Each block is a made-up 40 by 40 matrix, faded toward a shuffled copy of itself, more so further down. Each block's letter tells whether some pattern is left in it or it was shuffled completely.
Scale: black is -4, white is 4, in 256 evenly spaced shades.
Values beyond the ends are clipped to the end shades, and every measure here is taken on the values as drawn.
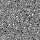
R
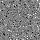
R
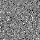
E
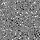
E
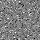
R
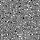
E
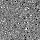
R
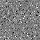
R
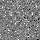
E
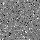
R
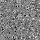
E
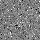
R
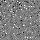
R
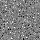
R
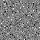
E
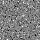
R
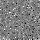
E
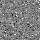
E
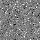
R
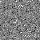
E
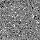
E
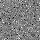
R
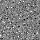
R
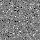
R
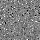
R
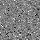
E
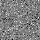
E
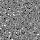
E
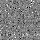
E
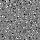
E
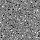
R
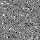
E
